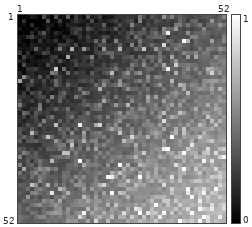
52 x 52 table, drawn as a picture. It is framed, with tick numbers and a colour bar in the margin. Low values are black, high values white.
On average the colour sits 40% of the way up the scale. Values rise toward the bottom right. The histogram is bell-shaped. There are no regular stripes. The ninth with the highest average is the bottom right. The top left is the ninth with the lowest average. The texture is fine-grained noise.
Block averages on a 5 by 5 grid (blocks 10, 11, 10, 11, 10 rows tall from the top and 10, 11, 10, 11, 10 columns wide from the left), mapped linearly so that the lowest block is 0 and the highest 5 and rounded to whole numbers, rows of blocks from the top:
01122 | 11233 | 12334 | 23344 | 33445
